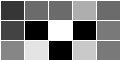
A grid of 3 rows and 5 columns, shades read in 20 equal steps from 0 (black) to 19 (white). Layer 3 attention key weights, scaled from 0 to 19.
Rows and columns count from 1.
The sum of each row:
41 33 51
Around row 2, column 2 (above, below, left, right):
8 17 5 19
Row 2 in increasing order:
0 0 5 9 19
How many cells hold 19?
1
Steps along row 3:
up down up down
